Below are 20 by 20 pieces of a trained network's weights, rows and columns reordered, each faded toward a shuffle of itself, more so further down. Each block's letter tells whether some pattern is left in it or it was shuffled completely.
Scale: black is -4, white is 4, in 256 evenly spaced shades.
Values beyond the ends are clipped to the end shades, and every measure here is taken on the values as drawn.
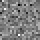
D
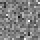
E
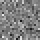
E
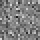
D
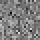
E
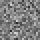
D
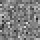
E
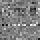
D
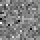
E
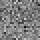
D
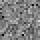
E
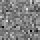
D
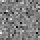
E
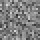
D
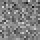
E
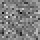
D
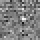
D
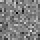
E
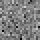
E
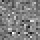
D
